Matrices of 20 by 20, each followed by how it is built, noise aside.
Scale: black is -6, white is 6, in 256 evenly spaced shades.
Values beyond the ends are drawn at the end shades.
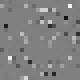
sparse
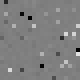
sparse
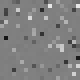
sparse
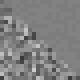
lower triangular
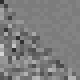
lower triangular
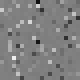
sparse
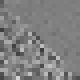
lower triangular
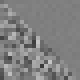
lower triangular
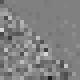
lower triangular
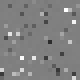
sparse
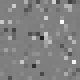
sparse
